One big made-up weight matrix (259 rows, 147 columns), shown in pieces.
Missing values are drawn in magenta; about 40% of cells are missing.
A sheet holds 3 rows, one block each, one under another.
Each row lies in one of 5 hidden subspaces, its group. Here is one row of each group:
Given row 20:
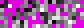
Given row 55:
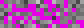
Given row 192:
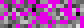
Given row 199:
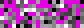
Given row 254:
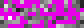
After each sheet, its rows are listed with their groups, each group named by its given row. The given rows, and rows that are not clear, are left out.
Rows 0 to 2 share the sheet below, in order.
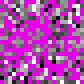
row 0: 192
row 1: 199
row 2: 20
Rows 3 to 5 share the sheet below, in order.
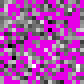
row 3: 254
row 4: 254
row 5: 192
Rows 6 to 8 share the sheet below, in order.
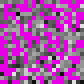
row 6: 55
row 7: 192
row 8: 20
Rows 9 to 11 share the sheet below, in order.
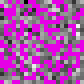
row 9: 199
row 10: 20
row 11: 192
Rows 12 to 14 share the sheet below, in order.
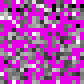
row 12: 254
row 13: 192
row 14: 199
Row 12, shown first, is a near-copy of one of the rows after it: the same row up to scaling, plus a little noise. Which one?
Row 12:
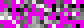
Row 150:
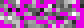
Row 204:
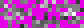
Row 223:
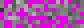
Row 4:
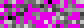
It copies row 150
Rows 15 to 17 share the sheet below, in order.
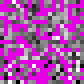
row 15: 192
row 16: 199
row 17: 192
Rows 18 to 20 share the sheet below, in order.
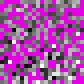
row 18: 192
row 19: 20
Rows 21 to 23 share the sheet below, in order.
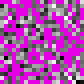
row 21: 20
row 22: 55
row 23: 20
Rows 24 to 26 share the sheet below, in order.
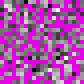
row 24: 199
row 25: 199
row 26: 192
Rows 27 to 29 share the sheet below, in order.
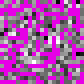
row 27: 192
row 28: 20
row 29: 192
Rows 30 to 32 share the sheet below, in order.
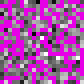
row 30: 55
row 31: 192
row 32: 192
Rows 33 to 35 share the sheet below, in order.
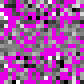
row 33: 55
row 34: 199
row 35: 199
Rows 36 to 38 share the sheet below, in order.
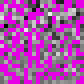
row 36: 192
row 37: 199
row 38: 254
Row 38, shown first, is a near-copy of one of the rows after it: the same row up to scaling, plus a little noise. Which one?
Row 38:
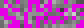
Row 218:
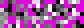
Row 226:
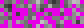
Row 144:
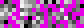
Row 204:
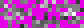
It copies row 204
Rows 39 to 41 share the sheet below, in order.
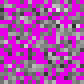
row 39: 199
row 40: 20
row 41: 254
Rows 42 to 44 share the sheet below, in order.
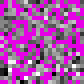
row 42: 55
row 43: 55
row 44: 55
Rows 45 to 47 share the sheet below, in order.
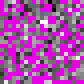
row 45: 254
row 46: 199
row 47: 192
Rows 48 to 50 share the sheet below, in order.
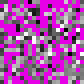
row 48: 192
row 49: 192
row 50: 20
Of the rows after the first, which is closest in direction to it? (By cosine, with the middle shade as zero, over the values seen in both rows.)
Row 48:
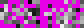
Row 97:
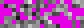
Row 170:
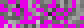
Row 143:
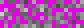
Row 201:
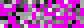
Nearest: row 143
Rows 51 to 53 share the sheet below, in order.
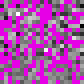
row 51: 55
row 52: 55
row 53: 192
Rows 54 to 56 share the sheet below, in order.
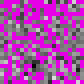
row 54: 254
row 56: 192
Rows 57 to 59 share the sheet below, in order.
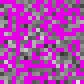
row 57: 55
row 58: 55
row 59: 199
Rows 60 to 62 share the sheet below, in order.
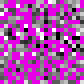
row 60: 55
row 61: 55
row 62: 55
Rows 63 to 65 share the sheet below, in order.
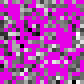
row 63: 20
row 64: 20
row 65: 199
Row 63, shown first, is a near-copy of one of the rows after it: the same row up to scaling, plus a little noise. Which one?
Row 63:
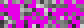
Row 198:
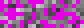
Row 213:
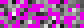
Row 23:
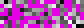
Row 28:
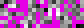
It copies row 198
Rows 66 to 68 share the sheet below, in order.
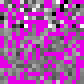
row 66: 192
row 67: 254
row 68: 254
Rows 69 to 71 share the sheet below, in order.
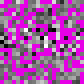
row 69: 20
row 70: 55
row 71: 55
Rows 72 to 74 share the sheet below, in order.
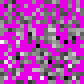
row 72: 192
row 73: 55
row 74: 254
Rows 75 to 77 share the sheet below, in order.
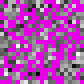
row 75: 192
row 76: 20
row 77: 55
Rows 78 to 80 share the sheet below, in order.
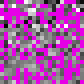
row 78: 199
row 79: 55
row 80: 199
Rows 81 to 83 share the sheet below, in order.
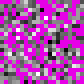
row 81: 55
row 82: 20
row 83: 55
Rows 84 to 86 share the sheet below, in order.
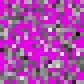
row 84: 254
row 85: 20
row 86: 199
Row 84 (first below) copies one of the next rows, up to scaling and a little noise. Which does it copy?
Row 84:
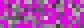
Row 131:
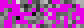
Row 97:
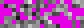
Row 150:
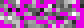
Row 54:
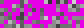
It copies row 54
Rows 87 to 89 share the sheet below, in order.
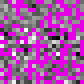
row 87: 192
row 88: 199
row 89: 199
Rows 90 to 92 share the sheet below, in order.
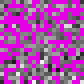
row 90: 199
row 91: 55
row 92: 20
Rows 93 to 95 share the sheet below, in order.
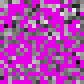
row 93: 192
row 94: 199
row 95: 20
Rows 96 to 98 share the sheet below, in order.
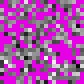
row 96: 199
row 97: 254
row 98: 199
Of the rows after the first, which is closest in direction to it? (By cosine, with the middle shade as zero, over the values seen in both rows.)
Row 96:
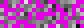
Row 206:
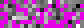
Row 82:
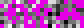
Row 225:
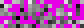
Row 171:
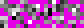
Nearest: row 225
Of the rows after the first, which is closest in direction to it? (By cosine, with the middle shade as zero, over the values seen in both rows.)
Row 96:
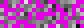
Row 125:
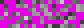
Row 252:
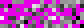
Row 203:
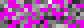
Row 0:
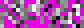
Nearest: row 0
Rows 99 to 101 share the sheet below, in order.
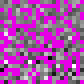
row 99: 192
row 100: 254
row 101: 55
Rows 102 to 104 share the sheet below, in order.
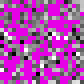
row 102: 254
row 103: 199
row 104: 55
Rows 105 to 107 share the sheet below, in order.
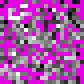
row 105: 254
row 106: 199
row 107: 254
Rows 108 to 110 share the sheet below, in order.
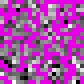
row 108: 192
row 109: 199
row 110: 199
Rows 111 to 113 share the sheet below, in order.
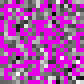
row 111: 192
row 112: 254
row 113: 20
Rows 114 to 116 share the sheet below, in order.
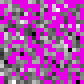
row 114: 199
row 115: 192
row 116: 199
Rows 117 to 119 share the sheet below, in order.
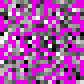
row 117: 55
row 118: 254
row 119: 20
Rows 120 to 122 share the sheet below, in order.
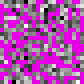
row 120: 55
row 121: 55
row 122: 199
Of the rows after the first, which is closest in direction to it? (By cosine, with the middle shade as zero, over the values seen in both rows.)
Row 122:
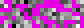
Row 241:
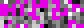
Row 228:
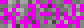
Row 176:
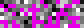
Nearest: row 228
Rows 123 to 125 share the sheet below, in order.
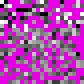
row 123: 20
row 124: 199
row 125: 20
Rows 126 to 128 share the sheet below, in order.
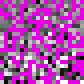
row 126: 55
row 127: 199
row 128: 199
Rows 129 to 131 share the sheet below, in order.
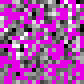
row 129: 192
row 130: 20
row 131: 254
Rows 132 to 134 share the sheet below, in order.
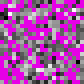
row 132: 55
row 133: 254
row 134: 20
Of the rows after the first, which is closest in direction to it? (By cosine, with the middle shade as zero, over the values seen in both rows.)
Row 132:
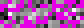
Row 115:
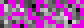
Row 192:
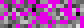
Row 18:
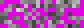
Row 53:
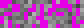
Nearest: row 53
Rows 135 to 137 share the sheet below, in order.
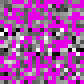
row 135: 199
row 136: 20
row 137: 55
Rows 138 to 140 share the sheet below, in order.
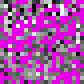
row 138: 192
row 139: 192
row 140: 55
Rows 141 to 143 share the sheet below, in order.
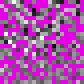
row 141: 192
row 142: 55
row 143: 55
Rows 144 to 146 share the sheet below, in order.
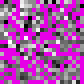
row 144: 254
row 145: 55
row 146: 199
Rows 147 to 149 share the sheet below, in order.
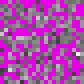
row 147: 55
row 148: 20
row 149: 55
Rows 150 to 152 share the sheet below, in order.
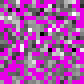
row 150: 254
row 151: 20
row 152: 192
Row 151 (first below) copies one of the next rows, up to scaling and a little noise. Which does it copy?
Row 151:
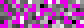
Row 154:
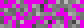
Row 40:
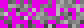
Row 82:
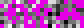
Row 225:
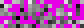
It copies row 154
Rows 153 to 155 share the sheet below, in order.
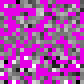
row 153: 254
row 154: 20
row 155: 199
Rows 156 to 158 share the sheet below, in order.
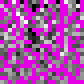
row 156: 192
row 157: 192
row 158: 20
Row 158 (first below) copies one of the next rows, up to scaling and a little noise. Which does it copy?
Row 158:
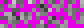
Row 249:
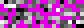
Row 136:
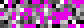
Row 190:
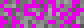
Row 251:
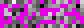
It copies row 251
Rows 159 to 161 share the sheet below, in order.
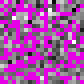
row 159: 20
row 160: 254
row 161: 254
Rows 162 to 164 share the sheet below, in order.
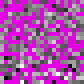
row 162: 199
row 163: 192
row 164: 254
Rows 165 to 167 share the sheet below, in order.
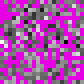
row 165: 55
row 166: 55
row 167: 192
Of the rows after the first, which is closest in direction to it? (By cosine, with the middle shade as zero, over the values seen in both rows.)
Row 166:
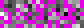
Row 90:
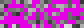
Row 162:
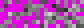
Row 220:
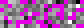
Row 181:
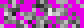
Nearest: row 220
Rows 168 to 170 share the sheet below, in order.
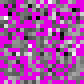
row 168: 55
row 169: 199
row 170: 192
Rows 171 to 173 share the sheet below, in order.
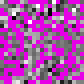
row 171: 20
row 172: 192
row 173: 192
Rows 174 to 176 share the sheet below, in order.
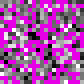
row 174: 199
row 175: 192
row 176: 199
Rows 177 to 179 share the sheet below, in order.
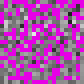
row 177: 192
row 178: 192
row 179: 192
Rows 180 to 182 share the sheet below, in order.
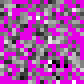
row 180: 55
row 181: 20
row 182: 199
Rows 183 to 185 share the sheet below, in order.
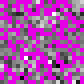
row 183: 254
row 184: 55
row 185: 199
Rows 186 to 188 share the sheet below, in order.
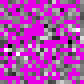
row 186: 192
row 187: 192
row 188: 55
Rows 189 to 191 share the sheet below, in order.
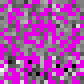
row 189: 199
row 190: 20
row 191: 55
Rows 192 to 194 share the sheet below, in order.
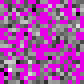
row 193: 20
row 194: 55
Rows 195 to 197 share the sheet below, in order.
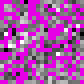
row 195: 199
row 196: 254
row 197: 254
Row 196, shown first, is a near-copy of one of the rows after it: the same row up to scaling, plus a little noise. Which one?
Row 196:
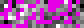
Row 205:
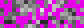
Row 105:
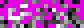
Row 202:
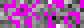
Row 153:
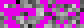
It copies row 105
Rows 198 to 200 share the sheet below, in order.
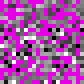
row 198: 20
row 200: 199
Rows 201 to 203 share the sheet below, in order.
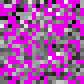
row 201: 20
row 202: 254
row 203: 254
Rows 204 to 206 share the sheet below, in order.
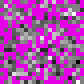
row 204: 254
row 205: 254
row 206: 20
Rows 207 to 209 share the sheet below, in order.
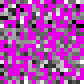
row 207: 20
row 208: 55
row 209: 55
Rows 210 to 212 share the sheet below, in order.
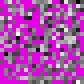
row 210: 192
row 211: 192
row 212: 199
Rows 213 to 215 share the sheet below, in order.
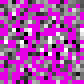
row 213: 20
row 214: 20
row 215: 199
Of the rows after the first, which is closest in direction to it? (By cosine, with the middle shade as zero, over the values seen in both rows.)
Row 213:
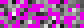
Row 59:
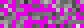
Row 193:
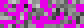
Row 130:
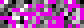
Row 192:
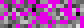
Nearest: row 130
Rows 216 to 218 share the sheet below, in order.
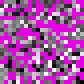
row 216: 254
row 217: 55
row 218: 254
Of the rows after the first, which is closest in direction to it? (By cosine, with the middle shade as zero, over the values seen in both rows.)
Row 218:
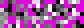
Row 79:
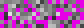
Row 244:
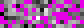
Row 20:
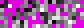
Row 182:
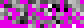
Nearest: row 182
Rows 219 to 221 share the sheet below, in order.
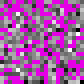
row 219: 192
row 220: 192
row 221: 55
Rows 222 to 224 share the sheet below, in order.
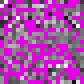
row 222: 20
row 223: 254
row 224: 199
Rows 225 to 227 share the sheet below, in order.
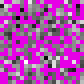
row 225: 20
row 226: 254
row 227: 254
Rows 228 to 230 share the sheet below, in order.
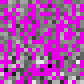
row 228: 192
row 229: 192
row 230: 20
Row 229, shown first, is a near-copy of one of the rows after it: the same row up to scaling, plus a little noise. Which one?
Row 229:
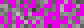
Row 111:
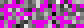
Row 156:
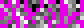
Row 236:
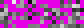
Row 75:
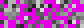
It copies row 156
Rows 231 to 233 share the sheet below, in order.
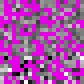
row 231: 192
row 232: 199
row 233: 20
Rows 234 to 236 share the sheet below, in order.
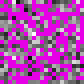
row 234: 254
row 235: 192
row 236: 192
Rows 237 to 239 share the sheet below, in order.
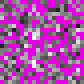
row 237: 199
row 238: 192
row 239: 192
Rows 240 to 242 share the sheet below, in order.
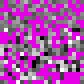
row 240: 55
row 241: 192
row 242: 192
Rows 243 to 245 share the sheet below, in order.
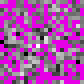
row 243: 199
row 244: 55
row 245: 20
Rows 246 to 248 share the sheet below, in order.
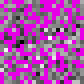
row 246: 20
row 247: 254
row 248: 55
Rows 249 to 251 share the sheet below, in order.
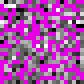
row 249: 20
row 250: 55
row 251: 20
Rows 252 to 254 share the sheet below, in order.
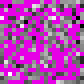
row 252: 55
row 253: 192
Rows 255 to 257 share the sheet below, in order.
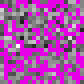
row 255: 199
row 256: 254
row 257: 55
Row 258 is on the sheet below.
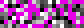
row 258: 20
